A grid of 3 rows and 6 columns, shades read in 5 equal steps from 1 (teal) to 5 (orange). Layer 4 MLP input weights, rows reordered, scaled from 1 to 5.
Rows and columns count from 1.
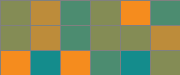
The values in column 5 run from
1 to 5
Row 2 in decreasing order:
4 4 3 3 3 2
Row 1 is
3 4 2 3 5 2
